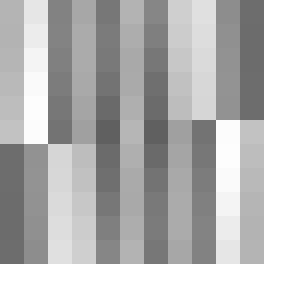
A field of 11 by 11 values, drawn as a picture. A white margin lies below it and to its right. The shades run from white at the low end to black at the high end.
The ninth with the highest average is the centre. A half turn leaves it unchanged. Streaks run downward. There is no seam.
